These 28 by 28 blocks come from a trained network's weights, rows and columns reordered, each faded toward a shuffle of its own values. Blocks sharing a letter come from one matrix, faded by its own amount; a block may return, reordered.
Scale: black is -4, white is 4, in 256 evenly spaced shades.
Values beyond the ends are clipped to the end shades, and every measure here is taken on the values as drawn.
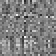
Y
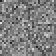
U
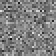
Y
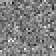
U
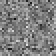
U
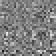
Y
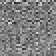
Y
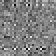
Y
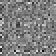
Y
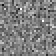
U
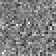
U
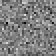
U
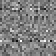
Y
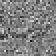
Y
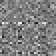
Y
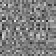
Y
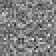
Y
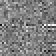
Y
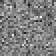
U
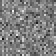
U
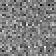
Y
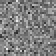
U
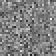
U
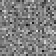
U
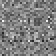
Y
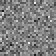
U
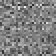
Y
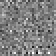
Y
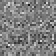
Y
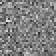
U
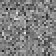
U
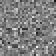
Y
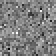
U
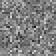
U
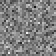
U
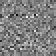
Y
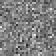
U
